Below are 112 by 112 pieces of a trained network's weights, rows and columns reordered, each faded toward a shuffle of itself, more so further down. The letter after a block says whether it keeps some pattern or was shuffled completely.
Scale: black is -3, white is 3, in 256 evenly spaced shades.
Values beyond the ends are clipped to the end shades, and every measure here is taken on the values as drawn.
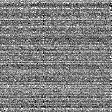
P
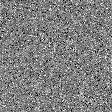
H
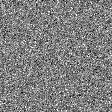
H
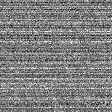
P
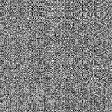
P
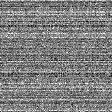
P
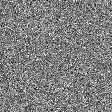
H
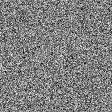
H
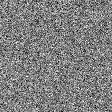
H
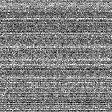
P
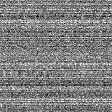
P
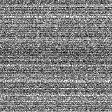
P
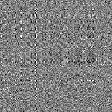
P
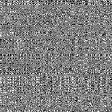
P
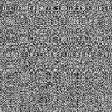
P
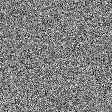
H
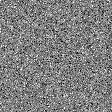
H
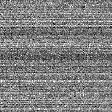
P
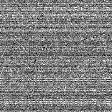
P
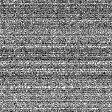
P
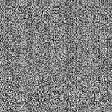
P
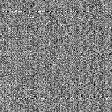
P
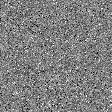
H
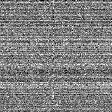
P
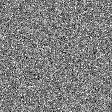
H
